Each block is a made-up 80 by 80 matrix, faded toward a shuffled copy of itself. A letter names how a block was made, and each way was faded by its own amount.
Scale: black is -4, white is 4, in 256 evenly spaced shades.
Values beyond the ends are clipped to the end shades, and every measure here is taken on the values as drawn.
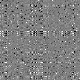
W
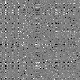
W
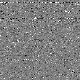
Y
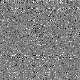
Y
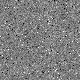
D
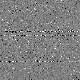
Y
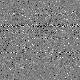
Y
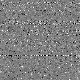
Y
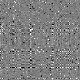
W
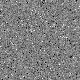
D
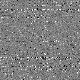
Y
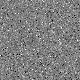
D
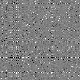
W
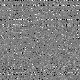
Y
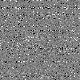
Y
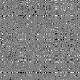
W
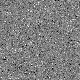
D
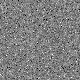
D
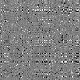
W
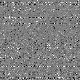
Y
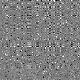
W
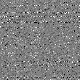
Y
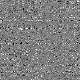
Y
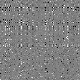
W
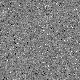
D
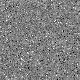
D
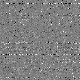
Y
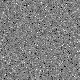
D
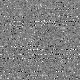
Y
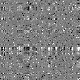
W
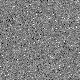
D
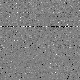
Y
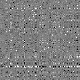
W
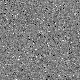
D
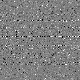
Y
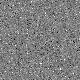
D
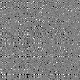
W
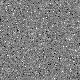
D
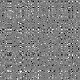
W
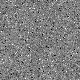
D
